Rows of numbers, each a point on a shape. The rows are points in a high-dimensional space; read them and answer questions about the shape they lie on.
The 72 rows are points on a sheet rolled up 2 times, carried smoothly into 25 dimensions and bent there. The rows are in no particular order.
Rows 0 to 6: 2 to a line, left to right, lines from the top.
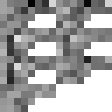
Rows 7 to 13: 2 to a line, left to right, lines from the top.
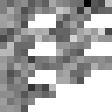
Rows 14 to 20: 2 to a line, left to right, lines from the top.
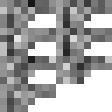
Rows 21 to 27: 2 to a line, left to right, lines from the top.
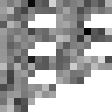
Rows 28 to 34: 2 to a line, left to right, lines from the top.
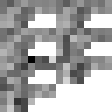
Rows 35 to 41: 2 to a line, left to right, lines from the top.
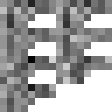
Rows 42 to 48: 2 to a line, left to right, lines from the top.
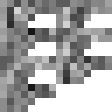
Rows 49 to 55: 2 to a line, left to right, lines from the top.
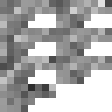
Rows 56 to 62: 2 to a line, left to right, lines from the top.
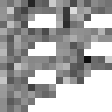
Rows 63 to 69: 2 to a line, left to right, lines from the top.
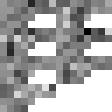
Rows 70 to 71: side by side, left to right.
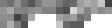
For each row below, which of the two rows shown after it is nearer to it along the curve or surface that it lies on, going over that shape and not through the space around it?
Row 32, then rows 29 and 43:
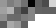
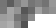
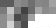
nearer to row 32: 43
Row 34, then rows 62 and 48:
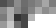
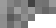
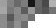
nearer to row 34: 48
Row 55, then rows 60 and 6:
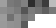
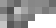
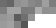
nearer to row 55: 6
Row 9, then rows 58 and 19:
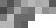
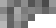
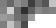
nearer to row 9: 19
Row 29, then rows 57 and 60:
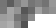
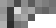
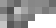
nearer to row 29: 60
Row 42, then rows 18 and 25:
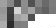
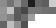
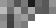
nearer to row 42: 25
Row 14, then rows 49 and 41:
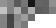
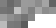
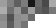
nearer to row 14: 41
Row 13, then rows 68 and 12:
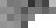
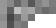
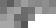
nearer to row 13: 12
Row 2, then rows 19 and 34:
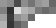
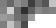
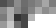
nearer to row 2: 34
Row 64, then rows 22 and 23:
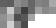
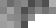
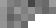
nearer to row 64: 22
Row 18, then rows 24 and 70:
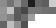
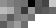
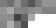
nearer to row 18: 24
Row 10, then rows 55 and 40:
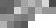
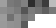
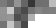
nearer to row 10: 40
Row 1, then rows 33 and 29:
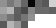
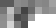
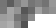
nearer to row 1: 33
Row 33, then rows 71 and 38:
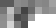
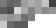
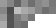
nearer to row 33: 71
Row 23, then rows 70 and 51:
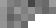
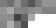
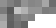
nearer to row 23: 51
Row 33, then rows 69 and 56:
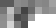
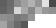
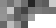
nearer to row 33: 56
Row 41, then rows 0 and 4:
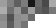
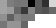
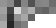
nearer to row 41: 4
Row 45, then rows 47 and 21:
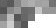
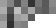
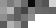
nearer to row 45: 21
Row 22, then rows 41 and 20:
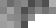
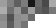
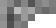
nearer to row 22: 41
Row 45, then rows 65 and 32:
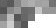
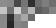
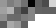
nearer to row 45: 32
